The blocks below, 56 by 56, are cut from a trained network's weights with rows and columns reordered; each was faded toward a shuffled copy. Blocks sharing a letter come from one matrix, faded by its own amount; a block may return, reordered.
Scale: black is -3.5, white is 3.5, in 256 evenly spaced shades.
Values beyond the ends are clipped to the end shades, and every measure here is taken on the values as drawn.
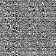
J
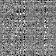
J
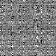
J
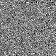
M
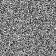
M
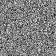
M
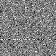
M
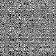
J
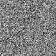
M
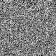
M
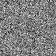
M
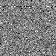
M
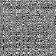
J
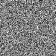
M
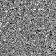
M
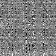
J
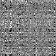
J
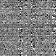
J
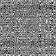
J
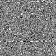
M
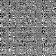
J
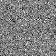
M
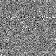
M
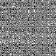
J
